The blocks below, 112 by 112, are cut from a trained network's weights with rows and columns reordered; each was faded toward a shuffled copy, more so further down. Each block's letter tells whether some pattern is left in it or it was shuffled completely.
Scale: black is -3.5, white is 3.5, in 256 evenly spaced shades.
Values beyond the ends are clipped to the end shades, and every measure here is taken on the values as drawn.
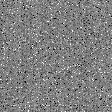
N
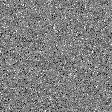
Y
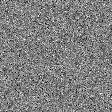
Y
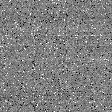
N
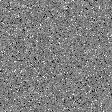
Y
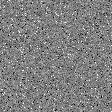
Y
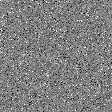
Y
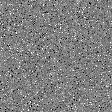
Y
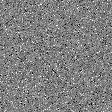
Y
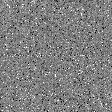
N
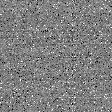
N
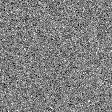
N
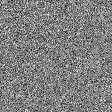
Y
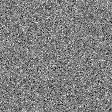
N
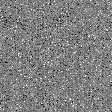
N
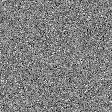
Y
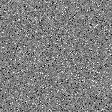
N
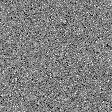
Y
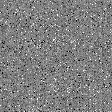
N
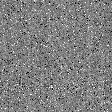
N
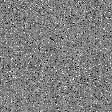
N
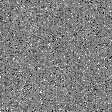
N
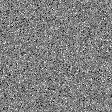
Y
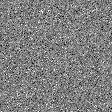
Y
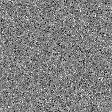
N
